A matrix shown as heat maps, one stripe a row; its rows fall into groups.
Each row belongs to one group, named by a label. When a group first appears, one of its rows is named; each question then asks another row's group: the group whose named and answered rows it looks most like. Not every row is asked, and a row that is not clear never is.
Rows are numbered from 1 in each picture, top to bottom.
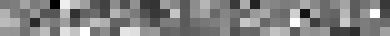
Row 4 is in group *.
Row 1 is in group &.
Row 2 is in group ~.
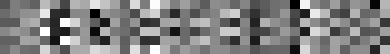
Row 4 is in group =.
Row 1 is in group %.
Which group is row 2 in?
=
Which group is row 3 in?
&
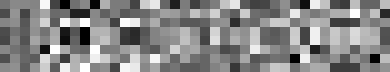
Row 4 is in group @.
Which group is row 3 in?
*
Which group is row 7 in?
%
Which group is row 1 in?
=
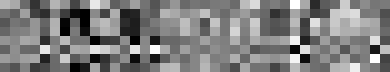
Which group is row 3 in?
@
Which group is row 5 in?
~
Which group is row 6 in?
%
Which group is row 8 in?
@
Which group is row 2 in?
@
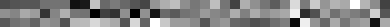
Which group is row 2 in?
~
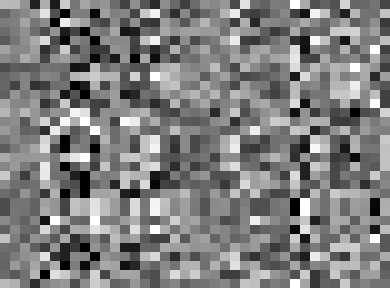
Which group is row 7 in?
~
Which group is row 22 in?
@
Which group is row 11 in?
@
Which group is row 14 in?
*
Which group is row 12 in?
~
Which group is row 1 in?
&
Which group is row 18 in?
*
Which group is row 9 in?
%
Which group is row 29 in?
=
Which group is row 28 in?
@
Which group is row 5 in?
=
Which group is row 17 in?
=
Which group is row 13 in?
*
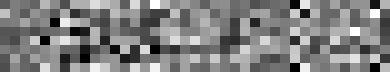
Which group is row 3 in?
&
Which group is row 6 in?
~
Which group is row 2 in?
~
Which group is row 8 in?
%
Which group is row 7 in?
@
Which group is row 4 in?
@
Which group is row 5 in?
&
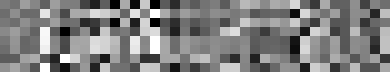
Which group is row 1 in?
~
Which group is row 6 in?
%
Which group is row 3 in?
~
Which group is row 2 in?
%
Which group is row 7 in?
&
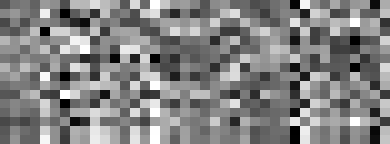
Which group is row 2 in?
=
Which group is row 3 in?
@
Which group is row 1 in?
%
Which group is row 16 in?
%
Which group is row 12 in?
=
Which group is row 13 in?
%
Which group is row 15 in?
%
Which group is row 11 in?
&
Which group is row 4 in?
&
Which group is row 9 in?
=
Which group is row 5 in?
*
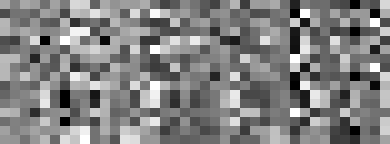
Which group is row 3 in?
~
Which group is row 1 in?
*
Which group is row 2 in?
%
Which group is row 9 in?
*
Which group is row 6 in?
%
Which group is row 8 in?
~
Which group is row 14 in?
=
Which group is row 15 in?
*
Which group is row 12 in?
=
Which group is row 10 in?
%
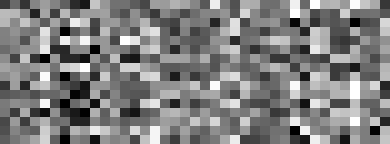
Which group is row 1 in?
@
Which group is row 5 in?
*
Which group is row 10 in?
@
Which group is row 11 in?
@
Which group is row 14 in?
@
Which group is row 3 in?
*
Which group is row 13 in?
@
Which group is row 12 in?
=
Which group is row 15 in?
%
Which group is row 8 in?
*
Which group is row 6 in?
=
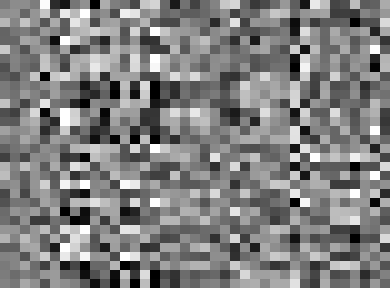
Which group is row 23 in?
%
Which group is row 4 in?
%
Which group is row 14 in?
&
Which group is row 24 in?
@
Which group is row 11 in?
~
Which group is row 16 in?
~
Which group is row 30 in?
@
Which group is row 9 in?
&
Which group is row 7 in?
%
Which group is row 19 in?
*
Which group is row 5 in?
&
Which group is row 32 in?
~
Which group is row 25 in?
@
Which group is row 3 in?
*
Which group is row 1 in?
=
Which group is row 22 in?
@
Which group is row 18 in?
@
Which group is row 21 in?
*
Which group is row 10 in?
~
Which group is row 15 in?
~
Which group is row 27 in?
*
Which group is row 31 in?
~
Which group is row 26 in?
*
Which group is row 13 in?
&
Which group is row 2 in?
*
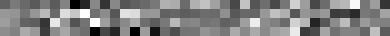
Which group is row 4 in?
~
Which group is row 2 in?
*
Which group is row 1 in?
@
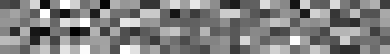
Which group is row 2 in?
=
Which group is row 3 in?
*
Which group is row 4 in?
@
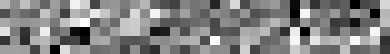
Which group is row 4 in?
~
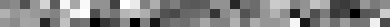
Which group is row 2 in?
*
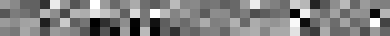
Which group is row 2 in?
%
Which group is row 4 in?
~
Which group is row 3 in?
~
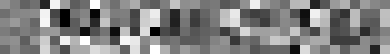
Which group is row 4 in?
~
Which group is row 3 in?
=
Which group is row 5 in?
*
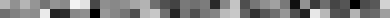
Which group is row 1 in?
*
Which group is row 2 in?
=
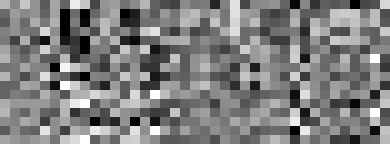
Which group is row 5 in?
@
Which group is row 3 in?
@
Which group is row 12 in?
*
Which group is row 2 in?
@
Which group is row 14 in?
~
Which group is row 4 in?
=
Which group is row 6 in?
~
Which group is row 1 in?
*
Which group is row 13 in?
~
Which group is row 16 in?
*
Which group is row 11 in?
%
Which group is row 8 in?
&
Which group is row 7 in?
~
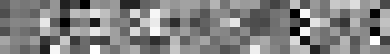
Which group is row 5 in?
~
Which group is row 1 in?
@
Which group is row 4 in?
%
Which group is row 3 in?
=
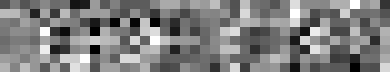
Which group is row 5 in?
%
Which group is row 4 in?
=
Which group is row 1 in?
@
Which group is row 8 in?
*
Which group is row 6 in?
=
